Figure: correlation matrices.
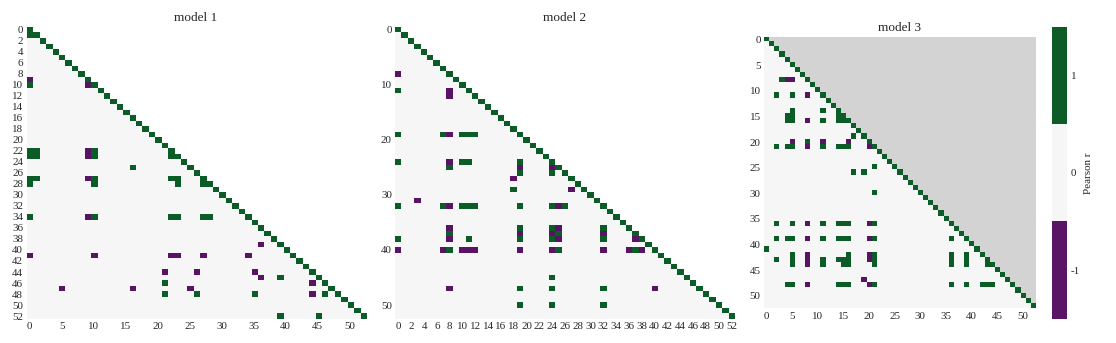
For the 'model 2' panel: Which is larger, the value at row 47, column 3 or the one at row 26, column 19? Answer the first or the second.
the second
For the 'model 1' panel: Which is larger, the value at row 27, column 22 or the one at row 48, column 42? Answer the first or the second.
the first
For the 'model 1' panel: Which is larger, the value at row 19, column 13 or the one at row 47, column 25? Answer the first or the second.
the first
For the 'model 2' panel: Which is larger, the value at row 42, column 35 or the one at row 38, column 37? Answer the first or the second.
the first
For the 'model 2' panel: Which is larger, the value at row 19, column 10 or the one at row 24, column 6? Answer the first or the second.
the first
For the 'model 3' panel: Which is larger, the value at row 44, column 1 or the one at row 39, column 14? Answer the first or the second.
the second
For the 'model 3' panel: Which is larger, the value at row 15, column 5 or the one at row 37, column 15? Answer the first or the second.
the first
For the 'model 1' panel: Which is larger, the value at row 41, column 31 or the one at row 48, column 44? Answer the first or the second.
the first
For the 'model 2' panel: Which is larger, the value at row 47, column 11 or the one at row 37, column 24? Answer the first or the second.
the first
